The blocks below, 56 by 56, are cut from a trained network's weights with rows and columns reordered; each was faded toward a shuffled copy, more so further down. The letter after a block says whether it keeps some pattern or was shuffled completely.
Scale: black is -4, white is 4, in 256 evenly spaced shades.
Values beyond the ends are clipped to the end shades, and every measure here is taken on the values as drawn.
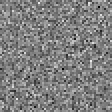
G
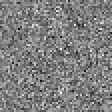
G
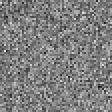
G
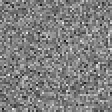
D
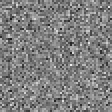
D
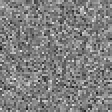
D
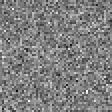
G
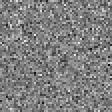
G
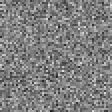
D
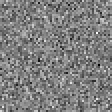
G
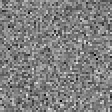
G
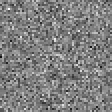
G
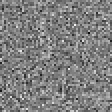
D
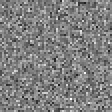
G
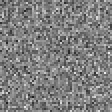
D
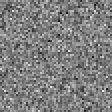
G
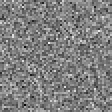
G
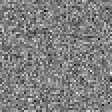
D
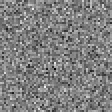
G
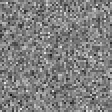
G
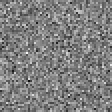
D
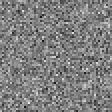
D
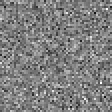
G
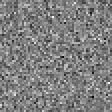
G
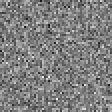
G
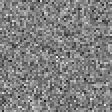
G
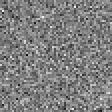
G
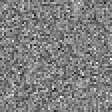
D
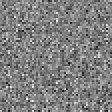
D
